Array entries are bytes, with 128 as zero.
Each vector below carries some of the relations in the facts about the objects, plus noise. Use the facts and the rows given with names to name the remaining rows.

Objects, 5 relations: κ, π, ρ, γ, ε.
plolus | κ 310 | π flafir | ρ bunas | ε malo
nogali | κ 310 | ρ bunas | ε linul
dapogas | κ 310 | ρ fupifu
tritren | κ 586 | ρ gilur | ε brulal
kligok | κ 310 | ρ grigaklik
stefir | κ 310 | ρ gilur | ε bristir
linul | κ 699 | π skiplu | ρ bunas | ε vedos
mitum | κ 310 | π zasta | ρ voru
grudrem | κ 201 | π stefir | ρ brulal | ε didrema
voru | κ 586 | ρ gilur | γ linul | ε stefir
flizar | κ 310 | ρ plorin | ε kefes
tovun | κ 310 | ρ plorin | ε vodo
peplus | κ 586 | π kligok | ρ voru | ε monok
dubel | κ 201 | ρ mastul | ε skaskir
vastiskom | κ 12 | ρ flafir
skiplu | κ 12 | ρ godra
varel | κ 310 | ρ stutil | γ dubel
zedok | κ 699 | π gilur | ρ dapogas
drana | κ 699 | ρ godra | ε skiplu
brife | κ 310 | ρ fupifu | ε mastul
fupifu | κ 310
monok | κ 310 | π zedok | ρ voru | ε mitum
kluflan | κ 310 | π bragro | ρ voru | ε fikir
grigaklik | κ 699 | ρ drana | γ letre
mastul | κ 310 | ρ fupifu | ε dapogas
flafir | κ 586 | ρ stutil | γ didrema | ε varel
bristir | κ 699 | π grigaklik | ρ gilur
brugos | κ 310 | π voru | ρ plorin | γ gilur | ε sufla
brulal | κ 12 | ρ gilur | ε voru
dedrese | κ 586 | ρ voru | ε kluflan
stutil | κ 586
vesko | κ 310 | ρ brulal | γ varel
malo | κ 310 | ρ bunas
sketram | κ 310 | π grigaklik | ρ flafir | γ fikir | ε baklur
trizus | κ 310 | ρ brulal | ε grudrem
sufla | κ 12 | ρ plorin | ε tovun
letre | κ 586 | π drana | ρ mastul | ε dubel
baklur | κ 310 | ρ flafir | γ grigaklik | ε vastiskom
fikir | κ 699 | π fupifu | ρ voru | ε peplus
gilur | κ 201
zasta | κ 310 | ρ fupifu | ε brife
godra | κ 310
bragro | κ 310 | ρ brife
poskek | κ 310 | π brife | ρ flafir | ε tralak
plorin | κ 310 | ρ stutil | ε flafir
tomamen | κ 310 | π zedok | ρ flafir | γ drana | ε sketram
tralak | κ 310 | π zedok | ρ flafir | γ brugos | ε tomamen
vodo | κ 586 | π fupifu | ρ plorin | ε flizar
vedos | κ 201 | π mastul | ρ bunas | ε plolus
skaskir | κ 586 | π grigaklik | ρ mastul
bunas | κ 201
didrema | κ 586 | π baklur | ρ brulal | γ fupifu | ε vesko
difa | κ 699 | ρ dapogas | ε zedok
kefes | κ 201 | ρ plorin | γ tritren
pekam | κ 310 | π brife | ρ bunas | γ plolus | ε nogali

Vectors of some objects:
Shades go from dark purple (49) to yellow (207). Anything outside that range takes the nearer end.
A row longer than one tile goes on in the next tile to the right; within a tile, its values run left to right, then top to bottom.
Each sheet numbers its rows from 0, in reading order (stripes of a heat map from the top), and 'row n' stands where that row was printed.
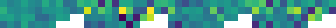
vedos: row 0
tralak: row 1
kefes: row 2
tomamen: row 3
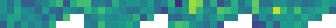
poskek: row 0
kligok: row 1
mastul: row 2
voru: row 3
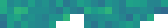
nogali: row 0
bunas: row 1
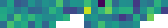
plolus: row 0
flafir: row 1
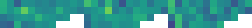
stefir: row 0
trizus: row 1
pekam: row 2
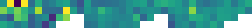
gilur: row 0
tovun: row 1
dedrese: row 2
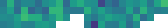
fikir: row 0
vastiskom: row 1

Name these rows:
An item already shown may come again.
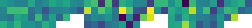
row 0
drana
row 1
tralak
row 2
fupifu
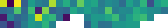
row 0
baklur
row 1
kluflan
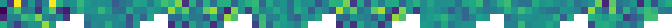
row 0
letre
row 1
sufla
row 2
tomamen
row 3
pekam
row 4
tomamen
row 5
linul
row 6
kligok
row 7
didrema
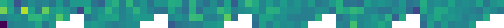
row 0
vesko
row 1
dapogas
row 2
peplus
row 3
nogali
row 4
kligok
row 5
nogali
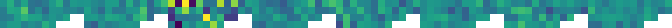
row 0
tritren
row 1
bristir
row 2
grigaklik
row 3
vodo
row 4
pekam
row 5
linul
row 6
drana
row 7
malo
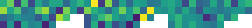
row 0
tomamen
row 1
monok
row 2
brugos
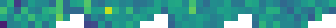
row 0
mitum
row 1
voru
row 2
brulal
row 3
plorin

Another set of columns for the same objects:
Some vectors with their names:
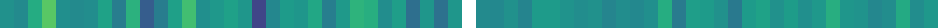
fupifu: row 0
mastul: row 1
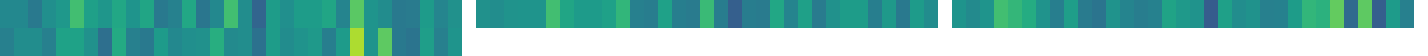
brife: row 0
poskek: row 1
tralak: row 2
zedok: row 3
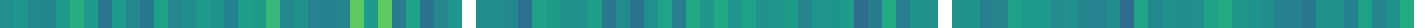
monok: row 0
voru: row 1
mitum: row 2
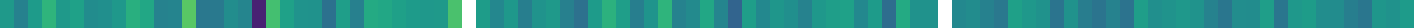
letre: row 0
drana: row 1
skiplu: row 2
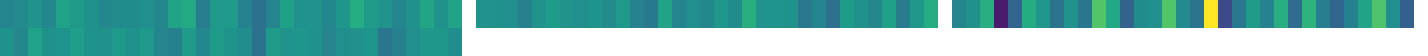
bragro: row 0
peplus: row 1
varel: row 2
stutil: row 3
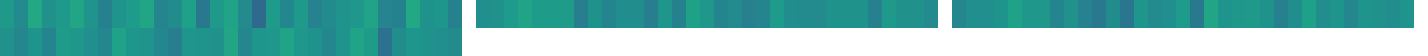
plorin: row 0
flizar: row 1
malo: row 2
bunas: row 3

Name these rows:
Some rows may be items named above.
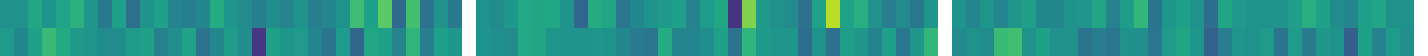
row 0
tomamen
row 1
gilur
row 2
zasta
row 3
brugos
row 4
didrema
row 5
baklur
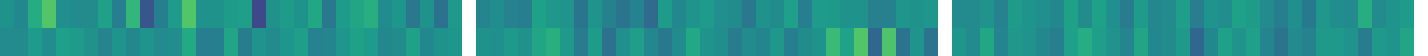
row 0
fupifu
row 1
skiplu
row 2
vedos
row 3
nogali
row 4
tomamen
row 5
linul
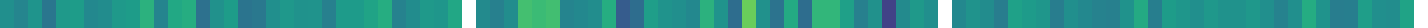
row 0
difa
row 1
grigaklik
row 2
stefir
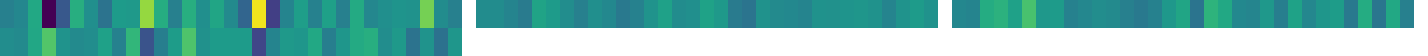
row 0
dubel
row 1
kligok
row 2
sketram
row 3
fupifu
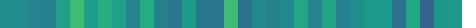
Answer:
pekam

